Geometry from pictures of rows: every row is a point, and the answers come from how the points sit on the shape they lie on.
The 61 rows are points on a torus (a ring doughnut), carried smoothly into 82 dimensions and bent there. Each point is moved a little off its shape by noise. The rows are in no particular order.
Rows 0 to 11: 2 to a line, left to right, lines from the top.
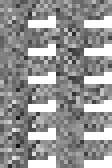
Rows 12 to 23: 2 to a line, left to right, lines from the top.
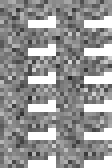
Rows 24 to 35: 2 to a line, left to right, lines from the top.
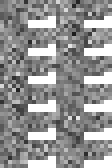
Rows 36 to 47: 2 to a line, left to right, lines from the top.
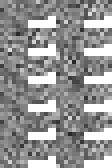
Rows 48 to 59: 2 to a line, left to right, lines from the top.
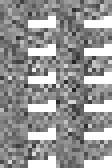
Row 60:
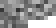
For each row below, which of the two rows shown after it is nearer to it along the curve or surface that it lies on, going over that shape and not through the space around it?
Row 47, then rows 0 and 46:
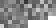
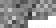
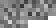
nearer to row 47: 0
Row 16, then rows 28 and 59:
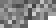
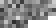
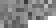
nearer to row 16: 59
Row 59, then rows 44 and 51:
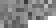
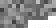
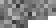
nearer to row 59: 44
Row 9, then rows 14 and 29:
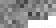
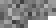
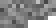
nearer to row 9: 14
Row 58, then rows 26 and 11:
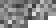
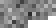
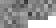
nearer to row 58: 26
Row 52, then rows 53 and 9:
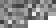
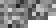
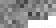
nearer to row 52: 53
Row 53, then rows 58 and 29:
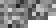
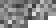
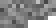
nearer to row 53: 58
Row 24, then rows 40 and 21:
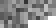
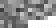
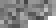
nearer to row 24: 40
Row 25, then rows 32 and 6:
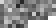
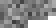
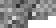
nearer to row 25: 32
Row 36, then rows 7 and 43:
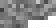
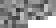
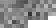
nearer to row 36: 7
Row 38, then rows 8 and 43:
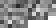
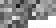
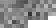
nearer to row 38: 8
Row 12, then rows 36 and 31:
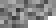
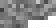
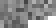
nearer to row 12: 36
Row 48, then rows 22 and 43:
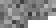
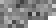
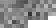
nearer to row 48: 22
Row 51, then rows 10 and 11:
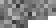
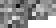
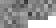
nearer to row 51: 10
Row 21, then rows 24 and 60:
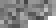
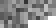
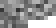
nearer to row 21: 60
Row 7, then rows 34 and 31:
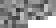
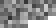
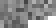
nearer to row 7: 34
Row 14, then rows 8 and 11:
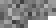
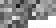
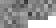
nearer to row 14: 8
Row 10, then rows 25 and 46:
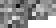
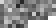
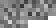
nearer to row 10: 25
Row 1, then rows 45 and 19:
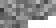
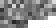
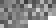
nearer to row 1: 45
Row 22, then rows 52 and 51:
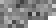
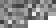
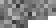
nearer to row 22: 51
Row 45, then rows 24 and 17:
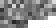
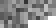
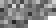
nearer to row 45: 17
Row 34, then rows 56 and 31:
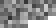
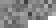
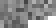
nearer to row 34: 31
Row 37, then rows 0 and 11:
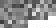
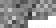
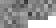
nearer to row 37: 0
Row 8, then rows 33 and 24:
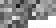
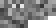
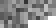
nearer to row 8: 33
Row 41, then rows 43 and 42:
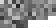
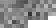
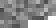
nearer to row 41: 43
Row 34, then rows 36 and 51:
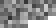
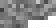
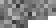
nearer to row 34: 36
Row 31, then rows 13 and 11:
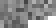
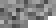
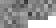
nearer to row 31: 11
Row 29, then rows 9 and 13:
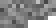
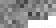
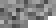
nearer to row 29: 13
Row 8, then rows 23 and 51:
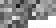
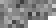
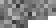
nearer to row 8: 51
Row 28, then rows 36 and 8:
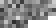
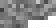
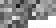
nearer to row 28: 36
